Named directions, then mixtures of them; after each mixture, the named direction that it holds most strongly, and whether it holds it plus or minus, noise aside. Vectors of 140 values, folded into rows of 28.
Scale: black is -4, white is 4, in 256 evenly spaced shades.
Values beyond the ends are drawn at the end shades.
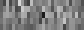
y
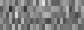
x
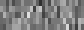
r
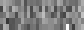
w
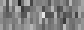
y, minus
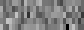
w, minus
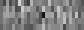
y, plus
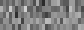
x, minus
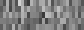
y, plus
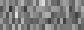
x, plus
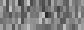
y, minus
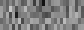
x, minus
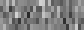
r, minus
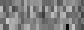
w, minus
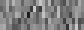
r, minus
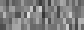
r, plus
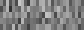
y, plus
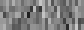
r, minus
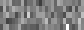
w, plus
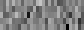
r, minus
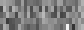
w, plus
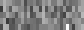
w, plus
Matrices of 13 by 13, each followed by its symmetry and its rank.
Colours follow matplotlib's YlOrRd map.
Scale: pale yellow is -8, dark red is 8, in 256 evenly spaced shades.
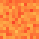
neither, full rank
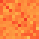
symmetric, full rank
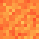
symmetric, full rank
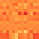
neither, rank two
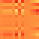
neither, rank one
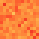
symmetric, full rank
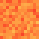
neither, full rank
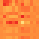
neither, rank two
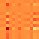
neither, rank one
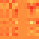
neither, rank two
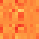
neither, rank two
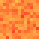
neither, full rank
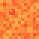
symmetric, full rank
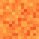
symmetric, full rank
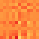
neither, rank two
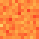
neither, full rank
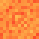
symmetric, full rank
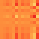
neither, rank one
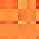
neither, rank one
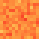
neither, full rank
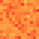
neither, full rank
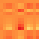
neither, rank one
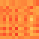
neither, rank two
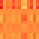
neither, rank one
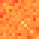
symmetric, full rank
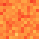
neither, full rank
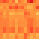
neither, rank two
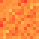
symmetric, full rank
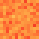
neither, full rank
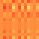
neither, rank one
